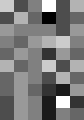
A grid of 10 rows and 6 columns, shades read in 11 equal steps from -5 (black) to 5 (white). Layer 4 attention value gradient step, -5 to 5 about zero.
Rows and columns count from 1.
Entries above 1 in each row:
3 1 0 2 0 3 1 0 1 0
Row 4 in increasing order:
-1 0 0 1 2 3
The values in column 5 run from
-4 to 5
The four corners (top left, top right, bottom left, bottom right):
3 2 -2 -1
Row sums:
6 -9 0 5 -3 4 -1 -7 -3 -6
